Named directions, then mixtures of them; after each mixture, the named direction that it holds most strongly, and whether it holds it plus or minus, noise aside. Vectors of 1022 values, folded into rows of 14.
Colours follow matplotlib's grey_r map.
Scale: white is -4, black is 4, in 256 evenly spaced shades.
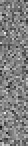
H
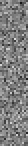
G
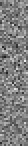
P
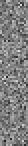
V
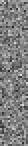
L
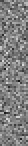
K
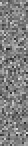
G, minus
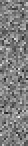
G, plus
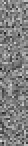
L, plus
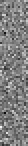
H, minus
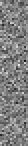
P, minus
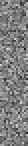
G, plus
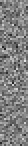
P, plus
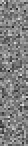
L, plus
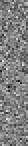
K, plus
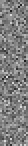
V, minus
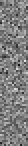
P, plus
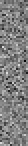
P, minus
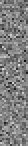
P, minus
